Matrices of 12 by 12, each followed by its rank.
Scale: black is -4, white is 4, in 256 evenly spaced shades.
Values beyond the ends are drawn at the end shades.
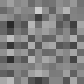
two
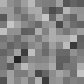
full rank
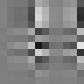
one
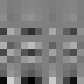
one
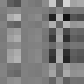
one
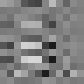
two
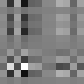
one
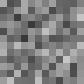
full rank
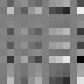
one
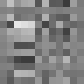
two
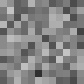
full rank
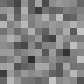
full rank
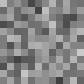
full rank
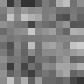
two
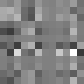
two
